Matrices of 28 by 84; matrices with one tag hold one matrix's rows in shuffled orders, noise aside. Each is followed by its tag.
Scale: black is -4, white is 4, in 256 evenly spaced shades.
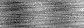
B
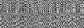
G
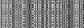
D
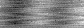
B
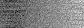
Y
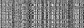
D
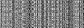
D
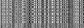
D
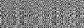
G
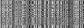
D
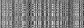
D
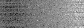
Y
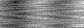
B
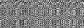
G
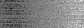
Y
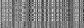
D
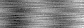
B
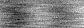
B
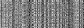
D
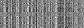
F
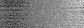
Y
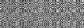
G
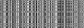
F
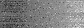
Y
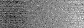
Y
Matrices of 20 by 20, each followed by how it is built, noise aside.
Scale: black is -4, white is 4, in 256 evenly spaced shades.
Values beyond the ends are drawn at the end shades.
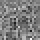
low rank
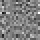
low rank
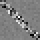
banded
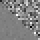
upper triangular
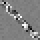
banded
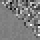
upper triangular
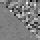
upper triangular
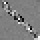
banded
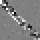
banded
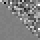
upper triangular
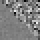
upper triangular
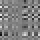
low rank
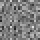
low rank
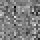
low rank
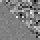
upper triangular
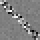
banded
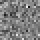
low rank
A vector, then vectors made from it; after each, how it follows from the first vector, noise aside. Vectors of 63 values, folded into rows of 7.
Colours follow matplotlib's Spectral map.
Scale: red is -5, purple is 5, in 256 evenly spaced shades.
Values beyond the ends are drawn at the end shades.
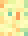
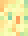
wrapped around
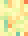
wrapped around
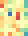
scaled up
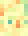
wrapped around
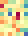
scaled up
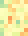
reversed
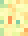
reversed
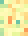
reversed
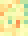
wrapped around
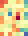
scaled up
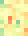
reversed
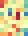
scaled up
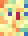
scaled up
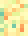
wrapped around
